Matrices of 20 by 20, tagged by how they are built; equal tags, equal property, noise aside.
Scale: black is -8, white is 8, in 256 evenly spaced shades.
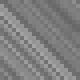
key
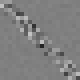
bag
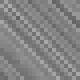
key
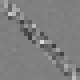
bag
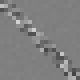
bag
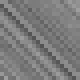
key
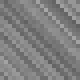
key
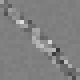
bag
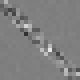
bag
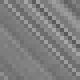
key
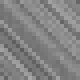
key
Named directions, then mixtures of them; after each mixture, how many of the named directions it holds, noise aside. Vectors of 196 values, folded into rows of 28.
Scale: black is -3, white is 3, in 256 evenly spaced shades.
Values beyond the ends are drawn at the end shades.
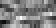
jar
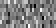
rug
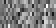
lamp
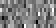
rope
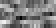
one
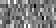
two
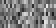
one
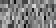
three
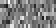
three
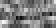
one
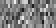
two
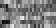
two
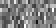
three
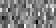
two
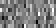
one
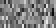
two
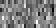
one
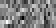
three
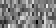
three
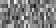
three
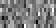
one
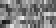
two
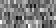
two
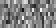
two
